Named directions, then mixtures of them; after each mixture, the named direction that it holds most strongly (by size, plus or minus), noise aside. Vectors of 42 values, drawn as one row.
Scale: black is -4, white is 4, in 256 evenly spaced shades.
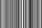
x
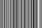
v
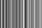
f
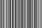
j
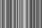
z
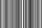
x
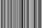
x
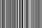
x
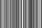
x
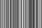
x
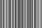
j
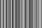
f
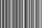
f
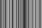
z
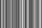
x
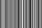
x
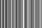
f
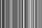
f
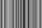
z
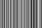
v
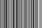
v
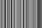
j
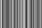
z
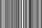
x
